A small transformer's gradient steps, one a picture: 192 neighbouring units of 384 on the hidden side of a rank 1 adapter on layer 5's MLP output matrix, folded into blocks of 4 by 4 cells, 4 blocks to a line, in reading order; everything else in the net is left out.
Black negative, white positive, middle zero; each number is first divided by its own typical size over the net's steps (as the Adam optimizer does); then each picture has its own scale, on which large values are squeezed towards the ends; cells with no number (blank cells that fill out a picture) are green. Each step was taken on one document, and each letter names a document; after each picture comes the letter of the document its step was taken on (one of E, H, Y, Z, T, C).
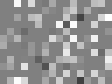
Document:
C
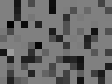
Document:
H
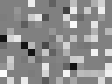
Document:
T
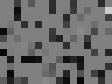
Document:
H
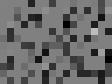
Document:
T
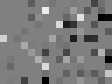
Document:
C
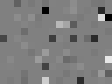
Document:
C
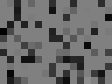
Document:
H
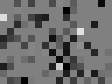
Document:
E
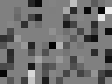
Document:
T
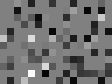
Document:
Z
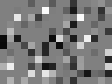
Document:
T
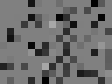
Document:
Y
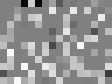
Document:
T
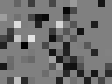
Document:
E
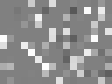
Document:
Z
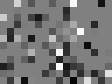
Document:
E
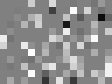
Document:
Z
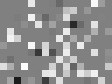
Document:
Y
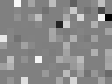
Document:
C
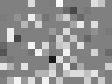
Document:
Y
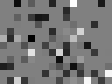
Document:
E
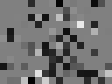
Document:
Y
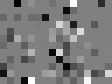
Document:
E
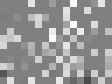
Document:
E
